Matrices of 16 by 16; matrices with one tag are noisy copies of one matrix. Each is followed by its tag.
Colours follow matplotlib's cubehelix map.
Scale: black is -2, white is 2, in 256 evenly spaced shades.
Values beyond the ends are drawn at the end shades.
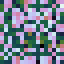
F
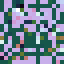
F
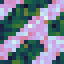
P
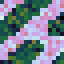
P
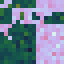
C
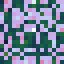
F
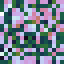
F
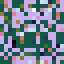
F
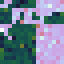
C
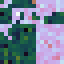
C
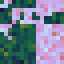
C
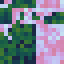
C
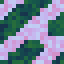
P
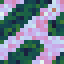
P
